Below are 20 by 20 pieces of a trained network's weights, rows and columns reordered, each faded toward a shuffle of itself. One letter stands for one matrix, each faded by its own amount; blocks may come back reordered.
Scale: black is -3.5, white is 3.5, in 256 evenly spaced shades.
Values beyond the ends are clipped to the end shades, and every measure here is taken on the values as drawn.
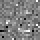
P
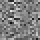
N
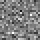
N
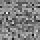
N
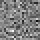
N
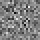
N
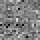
P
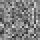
N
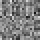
N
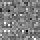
P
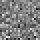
N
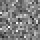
P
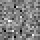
P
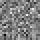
N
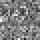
P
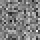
N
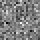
N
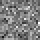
P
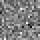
P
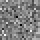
P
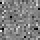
P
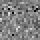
P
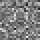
N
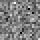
P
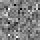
P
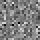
N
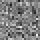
N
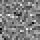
P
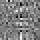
N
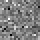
P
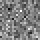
P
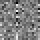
N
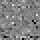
P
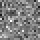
P
